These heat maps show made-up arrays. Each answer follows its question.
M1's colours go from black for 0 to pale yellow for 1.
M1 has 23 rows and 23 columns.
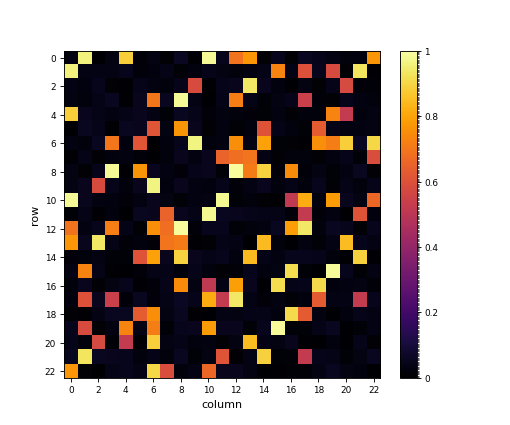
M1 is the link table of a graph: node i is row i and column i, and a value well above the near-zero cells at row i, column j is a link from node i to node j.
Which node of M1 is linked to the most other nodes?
node 6
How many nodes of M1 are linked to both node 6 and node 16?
2
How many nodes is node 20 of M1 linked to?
4
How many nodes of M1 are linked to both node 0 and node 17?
3
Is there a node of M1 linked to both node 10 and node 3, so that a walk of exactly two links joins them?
yes
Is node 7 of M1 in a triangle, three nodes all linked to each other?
no
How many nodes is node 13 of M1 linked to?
6
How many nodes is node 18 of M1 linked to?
4
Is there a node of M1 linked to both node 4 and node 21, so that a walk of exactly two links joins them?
no
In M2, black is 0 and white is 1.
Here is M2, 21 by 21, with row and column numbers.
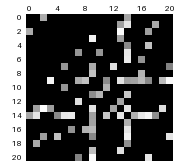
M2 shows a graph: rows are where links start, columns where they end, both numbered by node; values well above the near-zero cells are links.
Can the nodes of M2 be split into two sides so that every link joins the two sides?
no
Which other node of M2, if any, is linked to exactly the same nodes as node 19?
node 3
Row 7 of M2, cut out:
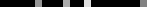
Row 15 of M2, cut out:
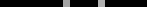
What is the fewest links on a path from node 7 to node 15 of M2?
2
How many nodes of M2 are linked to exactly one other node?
0
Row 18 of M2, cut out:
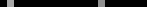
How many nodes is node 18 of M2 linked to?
2
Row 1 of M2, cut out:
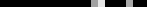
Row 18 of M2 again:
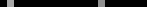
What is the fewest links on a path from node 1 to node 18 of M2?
1
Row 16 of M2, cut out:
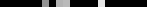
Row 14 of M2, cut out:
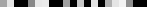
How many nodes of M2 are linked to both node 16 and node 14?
2
